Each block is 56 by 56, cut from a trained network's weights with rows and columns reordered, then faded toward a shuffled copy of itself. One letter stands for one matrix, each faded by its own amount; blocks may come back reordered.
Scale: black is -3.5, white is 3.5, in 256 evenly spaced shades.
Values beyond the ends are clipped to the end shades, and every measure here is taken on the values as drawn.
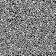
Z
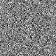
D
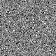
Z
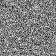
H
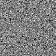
D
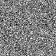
D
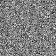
H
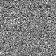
D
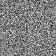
Z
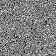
Z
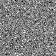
Z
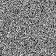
H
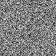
H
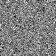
Z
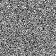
H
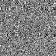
D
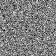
H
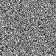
Z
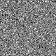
Z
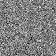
H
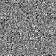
D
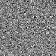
D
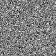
H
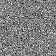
Z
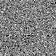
Z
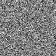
H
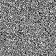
H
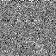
D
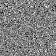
D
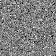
Z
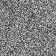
H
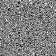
D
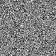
H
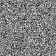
D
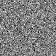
Z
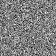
H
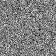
H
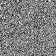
H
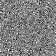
Z
